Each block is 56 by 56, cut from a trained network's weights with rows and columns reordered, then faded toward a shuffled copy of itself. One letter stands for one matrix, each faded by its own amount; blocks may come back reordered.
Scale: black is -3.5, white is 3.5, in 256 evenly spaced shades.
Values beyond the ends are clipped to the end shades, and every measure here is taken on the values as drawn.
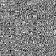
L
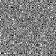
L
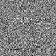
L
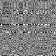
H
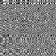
H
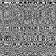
H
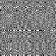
H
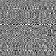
H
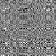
H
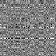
H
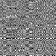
H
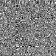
L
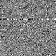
L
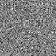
L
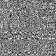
L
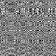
H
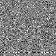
L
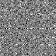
L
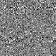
L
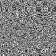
L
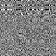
H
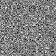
L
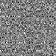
L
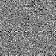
L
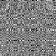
H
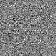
L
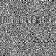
L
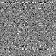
L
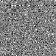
L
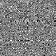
L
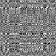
H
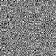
L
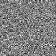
L
